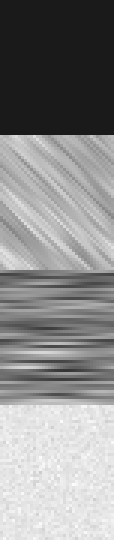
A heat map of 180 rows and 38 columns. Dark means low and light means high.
The table splits into 4 rows of 1 panel. Panel 1,1: very low, flat. Panel 2,1: high, slanting down to the right. Panel 3,1: middling, streaked across, strong in contrast. Panel 4,1: very high, fine-grained, faint in contrast.
